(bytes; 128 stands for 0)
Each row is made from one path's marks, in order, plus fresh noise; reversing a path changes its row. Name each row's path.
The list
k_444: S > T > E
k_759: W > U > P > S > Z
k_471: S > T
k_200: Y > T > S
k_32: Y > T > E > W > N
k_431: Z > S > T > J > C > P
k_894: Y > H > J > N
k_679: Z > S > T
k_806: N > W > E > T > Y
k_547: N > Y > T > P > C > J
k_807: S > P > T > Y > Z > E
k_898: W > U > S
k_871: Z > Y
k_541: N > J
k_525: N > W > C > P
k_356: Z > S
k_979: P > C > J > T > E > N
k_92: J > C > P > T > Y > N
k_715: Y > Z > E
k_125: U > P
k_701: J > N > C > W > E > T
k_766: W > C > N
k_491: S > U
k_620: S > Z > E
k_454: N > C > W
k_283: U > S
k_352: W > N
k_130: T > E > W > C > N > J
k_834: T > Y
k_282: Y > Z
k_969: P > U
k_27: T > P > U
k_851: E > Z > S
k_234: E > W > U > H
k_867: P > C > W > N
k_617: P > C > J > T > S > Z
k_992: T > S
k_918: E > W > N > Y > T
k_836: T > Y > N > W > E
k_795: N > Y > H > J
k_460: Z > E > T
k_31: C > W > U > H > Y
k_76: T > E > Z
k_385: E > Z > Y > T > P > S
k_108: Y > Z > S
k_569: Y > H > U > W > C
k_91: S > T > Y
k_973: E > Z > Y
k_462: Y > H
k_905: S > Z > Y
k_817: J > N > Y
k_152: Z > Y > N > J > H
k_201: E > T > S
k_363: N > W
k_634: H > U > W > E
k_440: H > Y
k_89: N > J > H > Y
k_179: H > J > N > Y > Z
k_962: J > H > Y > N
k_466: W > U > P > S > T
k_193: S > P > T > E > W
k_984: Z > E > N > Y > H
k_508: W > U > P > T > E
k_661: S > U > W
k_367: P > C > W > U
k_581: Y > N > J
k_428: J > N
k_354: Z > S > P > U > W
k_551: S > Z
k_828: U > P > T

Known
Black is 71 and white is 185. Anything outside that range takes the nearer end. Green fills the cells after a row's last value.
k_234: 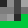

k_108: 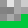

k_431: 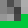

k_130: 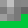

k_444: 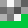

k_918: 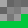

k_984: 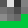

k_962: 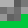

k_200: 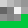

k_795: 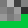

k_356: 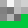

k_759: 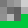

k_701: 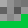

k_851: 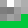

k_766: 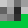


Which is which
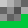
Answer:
k_979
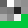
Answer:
k_620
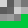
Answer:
k_679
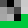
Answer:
k_125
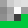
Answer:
k_283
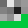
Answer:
k_807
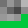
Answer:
k_179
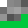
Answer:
k_428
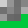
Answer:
k_92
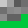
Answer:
k_894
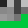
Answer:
k_31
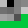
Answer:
k_828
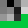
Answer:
k_525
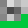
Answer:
k_551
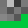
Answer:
k_152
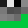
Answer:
k_462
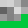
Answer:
k_201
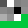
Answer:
k_715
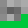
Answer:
k_617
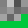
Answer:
k_817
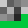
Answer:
k_867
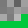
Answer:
k_91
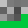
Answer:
k_32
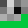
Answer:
k_634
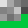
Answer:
k_541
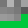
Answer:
k_547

